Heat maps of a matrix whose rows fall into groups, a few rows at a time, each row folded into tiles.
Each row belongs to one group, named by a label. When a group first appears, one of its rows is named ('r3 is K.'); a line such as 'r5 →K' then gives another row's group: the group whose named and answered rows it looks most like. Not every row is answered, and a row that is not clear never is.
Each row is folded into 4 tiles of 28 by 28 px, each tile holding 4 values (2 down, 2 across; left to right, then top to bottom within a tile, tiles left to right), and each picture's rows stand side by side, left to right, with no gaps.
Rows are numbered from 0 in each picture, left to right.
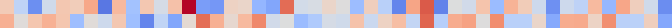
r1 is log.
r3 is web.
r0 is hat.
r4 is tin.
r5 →tin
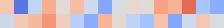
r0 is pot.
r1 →log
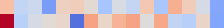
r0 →hat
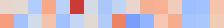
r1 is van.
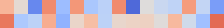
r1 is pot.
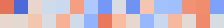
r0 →pot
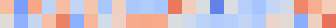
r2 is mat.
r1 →tin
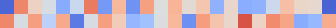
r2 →pot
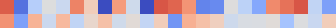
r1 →log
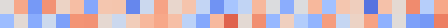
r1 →pot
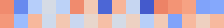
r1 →log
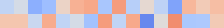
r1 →mat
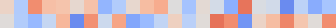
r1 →van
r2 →van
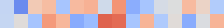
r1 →hat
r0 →mat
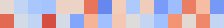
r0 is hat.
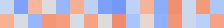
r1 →van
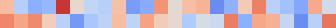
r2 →van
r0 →tin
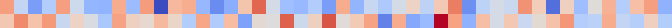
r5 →hat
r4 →hat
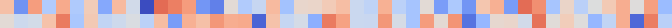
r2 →mat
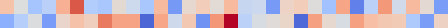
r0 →log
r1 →mat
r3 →pot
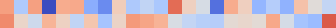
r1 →tin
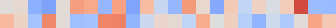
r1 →hat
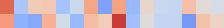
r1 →hat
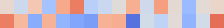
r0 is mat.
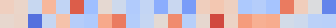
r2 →tin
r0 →mat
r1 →van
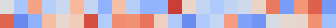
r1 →tin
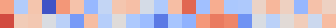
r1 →log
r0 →tin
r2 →van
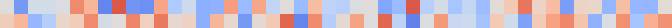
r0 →web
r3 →mat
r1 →pot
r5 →van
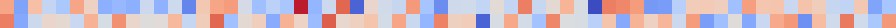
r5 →log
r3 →pot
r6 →mat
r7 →van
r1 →van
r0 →hat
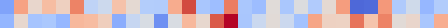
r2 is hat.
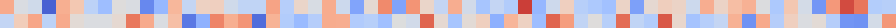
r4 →pot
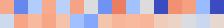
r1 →tin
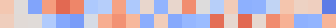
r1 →mat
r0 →log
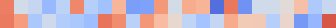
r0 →mat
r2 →pot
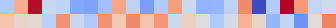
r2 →log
